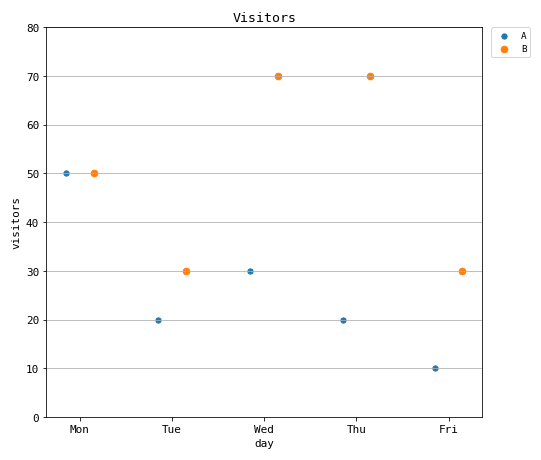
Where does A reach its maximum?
Mon
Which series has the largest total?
B
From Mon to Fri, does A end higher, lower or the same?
lower
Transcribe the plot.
Title: Visitors
x-axis: day, ticks Mon Tue Wed Thu Fri
y-axis: visitors, ticks 0 10 20 30 40 50 60 70 80
Legend: A, B
Values:
A: 50 20 30 20 10
B: 50 30 70 70 30
